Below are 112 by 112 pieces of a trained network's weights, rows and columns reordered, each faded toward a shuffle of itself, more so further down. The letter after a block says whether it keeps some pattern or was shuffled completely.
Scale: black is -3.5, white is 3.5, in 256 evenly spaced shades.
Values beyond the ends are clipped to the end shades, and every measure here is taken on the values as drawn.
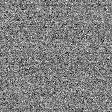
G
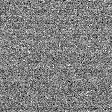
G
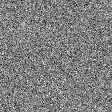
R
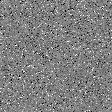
R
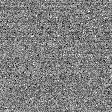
G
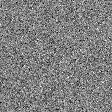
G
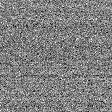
G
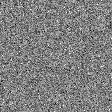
R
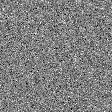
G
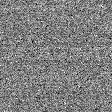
G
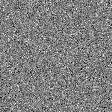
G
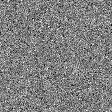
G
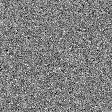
R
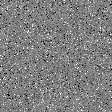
R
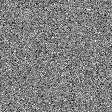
R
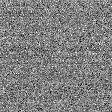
G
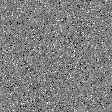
G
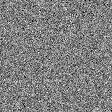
R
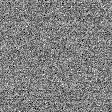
G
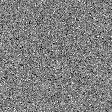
R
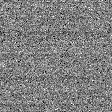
G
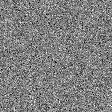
R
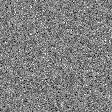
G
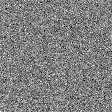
R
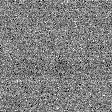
G
